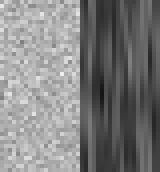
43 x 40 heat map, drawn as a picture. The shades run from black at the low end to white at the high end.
The table splits into one row of 2 panels. Panel 1,1: high, fine-grained. Panel 1,2: low, streaked downward.
